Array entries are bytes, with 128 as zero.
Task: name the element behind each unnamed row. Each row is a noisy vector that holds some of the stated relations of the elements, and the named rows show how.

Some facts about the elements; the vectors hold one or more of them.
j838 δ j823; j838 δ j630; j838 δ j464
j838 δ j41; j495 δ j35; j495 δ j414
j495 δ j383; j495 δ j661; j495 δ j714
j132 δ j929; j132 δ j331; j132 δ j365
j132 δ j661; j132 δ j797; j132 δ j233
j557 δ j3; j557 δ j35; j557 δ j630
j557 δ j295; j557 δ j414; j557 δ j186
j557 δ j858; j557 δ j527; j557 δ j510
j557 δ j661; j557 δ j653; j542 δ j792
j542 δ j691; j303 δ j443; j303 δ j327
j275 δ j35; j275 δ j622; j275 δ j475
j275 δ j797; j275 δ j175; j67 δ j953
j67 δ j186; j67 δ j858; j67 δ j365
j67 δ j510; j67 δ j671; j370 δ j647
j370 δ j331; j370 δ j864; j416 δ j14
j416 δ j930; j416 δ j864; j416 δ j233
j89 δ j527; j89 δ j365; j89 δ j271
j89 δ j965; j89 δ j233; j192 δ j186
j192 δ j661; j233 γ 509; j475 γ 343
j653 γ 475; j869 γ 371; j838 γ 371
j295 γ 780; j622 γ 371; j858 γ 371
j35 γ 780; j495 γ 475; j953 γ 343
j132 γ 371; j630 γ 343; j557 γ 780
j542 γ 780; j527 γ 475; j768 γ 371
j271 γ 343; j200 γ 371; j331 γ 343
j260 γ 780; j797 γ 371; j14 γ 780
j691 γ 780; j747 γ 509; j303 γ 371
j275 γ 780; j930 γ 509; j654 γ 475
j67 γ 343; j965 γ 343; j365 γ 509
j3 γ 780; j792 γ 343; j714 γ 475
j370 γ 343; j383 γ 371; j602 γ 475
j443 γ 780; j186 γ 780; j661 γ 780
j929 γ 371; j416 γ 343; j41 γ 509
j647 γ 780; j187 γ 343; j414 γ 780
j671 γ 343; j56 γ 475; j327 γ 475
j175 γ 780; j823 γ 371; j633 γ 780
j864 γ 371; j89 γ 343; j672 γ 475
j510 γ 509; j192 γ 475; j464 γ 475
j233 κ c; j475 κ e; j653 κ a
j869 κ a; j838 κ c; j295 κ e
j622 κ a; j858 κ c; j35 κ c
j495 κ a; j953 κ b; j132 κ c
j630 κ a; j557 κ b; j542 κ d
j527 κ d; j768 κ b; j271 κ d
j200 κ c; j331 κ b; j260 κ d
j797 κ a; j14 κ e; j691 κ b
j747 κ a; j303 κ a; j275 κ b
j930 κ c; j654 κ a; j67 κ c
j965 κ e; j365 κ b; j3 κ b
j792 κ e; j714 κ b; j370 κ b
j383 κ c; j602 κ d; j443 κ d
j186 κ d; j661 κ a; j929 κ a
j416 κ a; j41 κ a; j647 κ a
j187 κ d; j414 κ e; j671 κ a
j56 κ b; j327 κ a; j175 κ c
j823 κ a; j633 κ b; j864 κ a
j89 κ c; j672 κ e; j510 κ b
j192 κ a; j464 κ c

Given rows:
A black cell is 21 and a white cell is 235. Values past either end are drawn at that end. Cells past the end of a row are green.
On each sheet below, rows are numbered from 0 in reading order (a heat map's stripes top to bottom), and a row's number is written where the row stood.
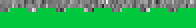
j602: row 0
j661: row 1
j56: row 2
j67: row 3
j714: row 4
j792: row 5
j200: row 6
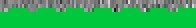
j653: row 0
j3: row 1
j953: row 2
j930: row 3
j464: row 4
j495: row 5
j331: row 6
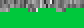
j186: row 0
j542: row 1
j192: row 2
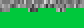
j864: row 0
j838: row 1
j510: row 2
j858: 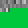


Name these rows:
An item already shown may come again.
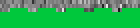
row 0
j714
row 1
j671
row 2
j858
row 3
j303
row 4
j416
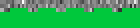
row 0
j89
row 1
j510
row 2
j527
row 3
j383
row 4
j132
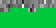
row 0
j327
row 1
j464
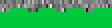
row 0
j365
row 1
j303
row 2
j383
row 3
j823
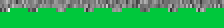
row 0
j691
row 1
j633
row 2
j929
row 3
j41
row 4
j186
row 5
j672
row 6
j41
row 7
j630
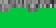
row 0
j14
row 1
j443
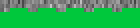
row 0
j475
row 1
j747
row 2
j864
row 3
j714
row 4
j14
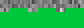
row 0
j965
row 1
j271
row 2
j175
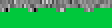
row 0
j370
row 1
j557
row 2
j35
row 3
j647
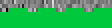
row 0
j275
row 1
j233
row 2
j647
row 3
j929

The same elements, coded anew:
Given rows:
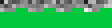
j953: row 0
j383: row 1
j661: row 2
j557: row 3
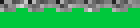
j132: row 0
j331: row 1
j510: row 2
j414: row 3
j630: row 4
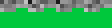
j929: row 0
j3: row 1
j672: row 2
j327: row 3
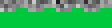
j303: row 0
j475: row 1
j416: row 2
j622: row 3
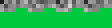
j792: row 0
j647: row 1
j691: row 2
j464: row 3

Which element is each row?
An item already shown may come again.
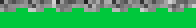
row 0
j864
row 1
j495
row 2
j233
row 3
j542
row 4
j653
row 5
j192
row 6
j443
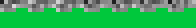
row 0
j365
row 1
j443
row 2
j443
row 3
j858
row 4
j416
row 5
j271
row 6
j792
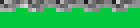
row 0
j275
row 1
j661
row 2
j714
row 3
j527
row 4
j953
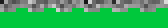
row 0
j965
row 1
j443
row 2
j303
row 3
j953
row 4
j714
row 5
j200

